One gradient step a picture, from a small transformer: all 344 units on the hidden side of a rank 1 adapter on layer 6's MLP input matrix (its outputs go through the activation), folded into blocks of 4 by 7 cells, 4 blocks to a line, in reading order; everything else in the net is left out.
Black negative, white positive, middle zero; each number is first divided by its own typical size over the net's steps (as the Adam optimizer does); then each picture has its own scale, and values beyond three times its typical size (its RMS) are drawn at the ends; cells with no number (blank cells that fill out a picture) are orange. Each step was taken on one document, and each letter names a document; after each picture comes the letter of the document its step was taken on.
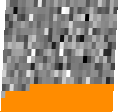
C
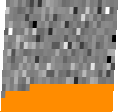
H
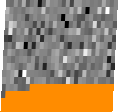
H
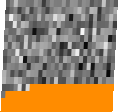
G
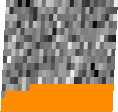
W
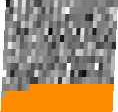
C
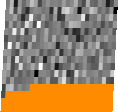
C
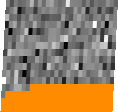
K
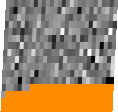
C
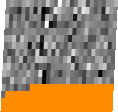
K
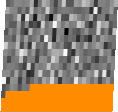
G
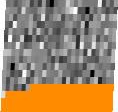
G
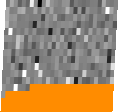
H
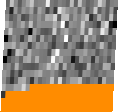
G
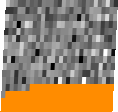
W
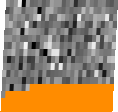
W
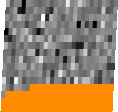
K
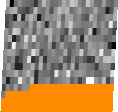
C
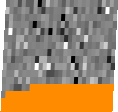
H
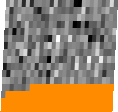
W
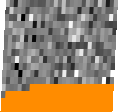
C
